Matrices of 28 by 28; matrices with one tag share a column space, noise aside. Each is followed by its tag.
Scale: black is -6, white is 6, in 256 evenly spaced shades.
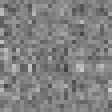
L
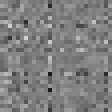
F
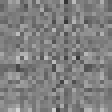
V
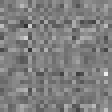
F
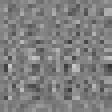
L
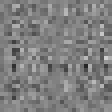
L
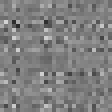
F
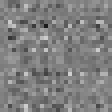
F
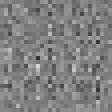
L
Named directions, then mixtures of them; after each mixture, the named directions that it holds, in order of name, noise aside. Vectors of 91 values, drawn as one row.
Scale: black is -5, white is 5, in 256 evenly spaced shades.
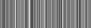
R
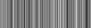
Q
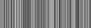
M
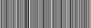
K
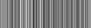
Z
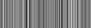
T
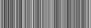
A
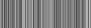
A, Q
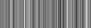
Q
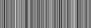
M, R, T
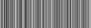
A, K, T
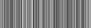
A, Z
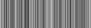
A, K, M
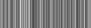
R, Z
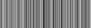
K, T, Z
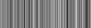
Q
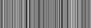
T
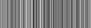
Z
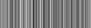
Z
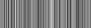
A, M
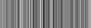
K, Z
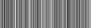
A, R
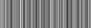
M, Q, Z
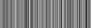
K, Q, R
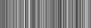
Q, R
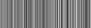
K, Q, T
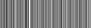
K, R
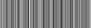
K, Z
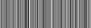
K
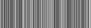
A
